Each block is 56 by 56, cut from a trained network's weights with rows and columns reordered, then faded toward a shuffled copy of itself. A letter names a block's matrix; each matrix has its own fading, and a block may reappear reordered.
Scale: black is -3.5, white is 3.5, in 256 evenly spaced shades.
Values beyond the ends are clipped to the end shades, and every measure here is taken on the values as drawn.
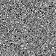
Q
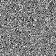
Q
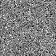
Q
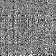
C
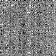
C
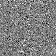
Q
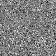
Q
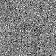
Q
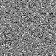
Q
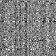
C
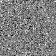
Q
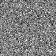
Q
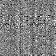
C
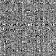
C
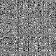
C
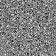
Q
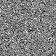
Q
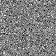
Q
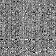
C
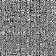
C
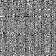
C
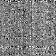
C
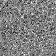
Q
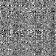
C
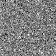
Q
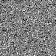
Q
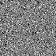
Q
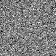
Q
